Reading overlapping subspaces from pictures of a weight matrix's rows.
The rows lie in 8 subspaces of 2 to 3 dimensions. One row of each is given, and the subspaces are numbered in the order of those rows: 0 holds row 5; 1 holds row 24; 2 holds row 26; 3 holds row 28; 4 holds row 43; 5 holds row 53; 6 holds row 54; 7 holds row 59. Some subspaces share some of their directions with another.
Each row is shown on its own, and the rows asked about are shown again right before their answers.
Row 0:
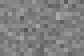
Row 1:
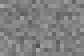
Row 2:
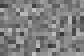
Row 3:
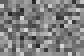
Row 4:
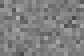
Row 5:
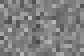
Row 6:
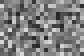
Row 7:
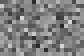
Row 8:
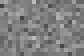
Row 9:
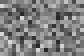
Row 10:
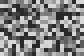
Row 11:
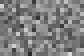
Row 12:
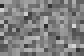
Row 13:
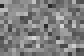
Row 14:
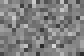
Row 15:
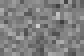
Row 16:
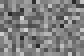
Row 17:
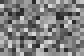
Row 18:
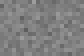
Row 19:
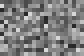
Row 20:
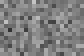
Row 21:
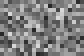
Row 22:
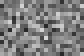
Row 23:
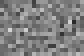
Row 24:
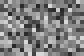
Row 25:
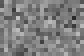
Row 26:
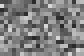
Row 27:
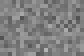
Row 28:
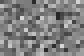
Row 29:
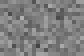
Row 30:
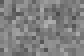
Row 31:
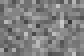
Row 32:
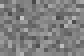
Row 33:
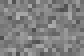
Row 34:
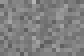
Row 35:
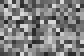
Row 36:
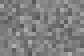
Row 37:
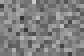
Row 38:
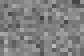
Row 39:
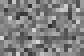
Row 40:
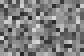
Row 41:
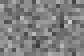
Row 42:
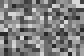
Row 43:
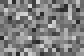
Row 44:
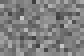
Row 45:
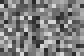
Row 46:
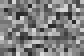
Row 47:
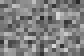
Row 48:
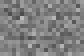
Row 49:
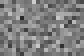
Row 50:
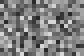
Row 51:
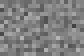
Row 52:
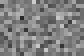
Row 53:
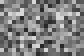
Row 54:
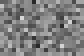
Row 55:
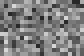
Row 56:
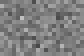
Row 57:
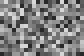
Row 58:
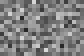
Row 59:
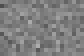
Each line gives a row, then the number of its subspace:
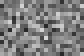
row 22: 4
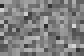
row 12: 2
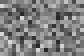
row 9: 7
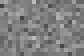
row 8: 2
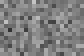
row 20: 0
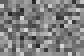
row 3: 3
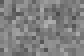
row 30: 5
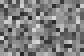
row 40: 0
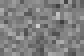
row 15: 6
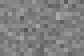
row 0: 6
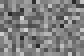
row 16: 3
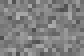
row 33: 4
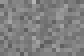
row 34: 4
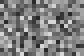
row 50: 0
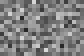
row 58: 2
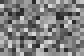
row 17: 5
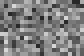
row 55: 3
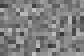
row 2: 7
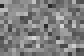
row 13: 2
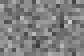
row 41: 6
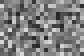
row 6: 4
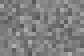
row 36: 1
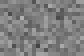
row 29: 1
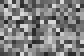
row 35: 0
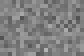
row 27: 0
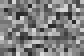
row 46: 4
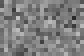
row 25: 5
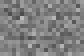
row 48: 0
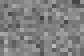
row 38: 3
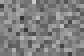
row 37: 1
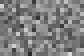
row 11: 1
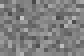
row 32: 5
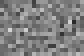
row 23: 7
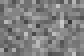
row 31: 6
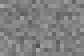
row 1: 7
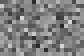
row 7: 6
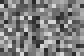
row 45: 0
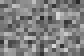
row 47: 3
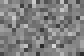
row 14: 4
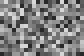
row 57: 4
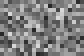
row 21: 1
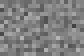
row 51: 2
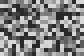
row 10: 7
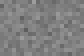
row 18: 1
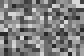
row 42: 3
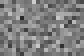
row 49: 5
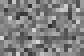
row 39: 4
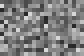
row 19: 2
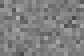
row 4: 5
